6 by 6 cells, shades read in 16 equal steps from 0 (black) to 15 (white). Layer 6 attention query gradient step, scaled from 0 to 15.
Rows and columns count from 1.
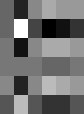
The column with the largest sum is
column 6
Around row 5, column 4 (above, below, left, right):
6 3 8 10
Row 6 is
5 11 5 3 3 5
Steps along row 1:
down up up down same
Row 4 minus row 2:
1 -8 3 6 5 4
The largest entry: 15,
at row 2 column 2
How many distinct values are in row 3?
5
